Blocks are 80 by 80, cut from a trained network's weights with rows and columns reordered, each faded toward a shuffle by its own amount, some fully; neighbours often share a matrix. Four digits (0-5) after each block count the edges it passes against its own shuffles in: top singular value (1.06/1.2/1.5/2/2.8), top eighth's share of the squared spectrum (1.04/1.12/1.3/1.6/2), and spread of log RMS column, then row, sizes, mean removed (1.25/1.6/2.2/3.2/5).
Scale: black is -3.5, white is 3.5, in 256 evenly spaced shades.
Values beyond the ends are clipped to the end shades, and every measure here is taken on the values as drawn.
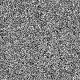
1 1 0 0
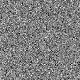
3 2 0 1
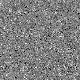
2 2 0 1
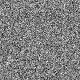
0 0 0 0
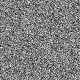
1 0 0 0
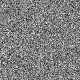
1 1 0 0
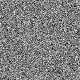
0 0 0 0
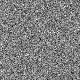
0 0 0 0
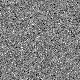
0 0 0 0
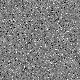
0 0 0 0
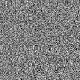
3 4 1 1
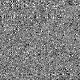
3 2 0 2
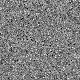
1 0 0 0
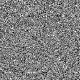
2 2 0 1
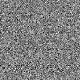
3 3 1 2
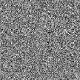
3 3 1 2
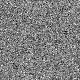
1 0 0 0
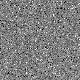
2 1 0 1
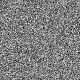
1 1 0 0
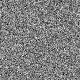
1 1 0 0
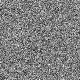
1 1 0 0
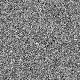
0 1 0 0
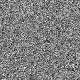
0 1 0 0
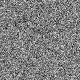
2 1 0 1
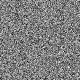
1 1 0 0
